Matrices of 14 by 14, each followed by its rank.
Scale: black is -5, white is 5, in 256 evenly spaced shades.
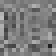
three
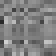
two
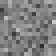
full rank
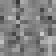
three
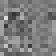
three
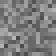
full rank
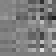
two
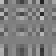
one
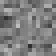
three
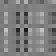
one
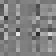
two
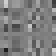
two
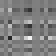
one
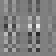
one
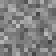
full rank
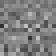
three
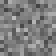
full rank
